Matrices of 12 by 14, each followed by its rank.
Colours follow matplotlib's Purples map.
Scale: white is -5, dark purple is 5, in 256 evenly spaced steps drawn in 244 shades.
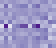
two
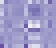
two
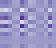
one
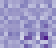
two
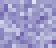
full rank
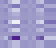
one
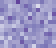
full rank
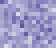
full rank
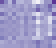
two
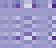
one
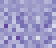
two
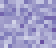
full rank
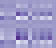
one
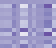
one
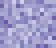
full rank
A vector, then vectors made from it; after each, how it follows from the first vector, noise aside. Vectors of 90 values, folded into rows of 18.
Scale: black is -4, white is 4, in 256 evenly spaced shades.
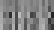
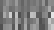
negated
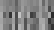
copied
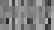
wrapped around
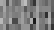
wrapped around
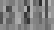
wrapped around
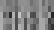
copied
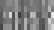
negated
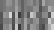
negated
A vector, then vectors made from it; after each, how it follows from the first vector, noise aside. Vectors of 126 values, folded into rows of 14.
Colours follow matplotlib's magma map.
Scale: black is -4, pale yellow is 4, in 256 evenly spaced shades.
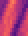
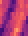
reversed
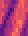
reversed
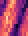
scaled up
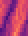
reversed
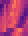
wrapped around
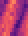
copied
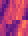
wrapped around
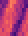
copied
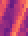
negated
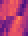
wrapped around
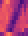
wrapped around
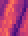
copied
